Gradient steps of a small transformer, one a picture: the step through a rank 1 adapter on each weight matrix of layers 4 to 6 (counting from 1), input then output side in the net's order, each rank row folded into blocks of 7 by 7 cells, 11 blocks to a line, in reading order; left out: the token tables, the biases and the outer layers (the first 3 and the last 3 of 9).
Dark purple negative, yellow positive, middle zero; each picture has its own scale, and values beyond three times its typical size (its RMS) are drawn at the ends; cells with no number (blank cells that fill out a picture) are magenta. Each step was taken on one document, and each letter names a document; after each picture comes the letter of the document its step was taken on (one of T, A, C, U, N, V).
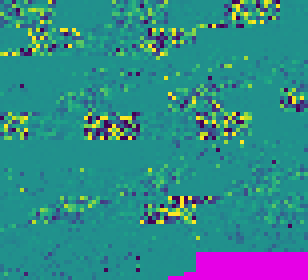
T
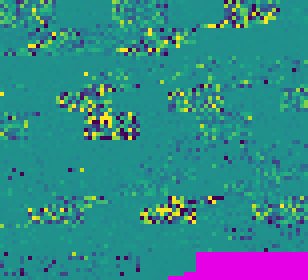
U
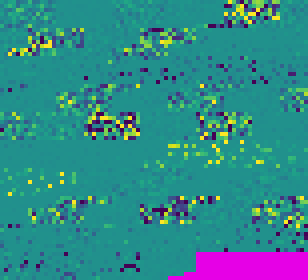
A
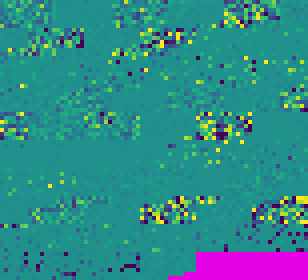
A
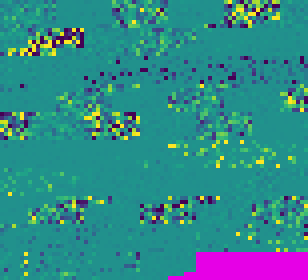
A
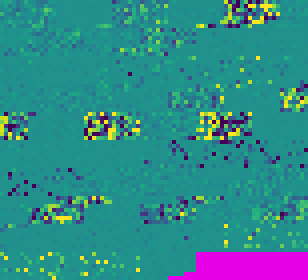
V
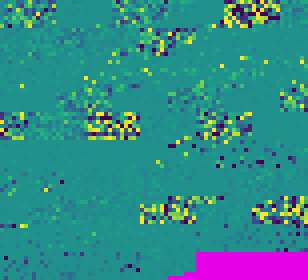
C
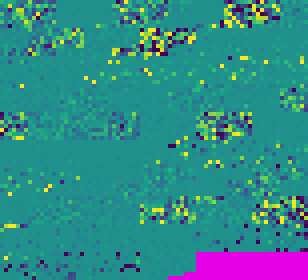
C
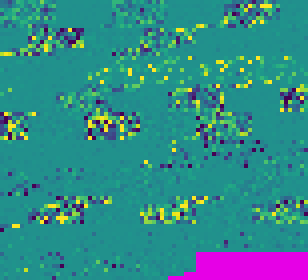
V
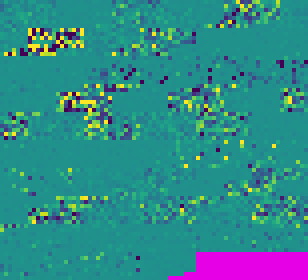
T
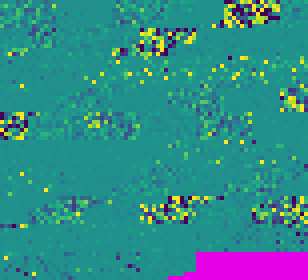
C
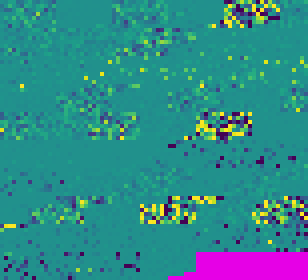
C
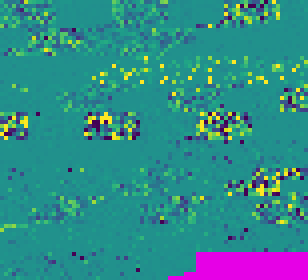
U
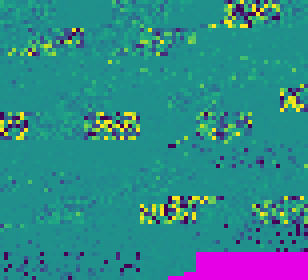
C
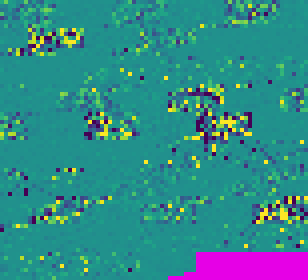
V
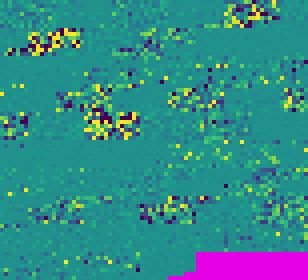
T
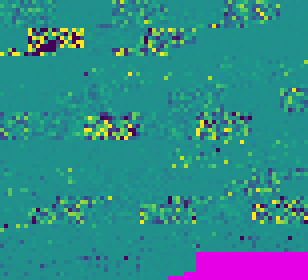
T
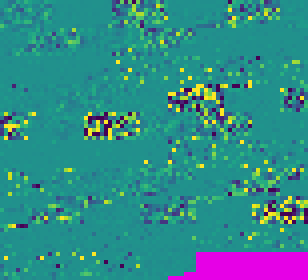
V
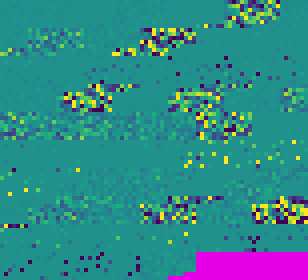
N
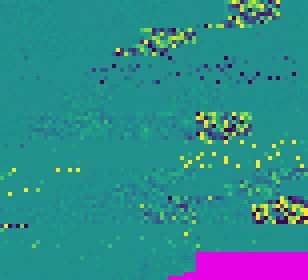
N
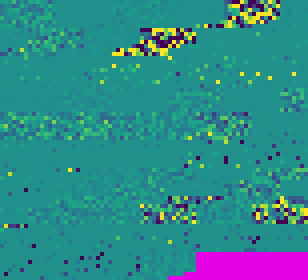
N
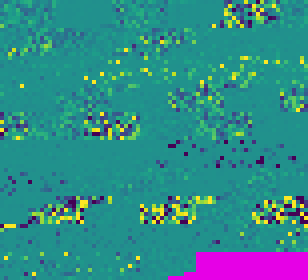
C
